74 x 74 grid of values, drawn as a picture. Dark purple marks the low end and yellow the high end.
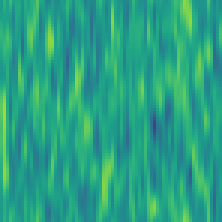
Slope: none. Grain: streaks running down. Histogram: bell-shaped. Average level on the scale: 60%.
